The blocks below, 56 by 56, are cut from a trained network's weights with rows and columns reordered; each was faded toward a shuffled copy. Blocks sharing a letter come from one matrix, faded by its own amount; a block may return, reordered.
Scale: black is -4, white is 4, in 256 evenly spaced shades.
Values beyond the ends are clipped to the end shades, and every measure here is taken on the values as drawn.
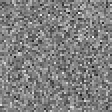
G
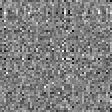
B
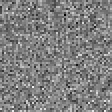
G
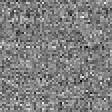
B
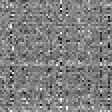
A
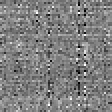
A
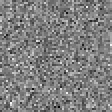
G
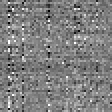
A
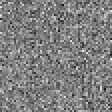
G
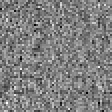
B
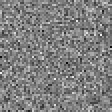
G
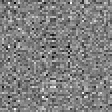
B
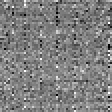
A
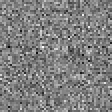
B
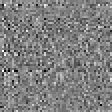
B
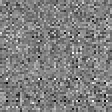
B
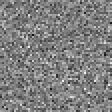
G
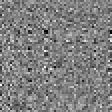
B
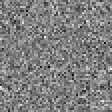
G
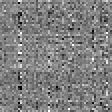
A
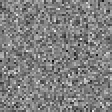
G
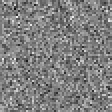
G
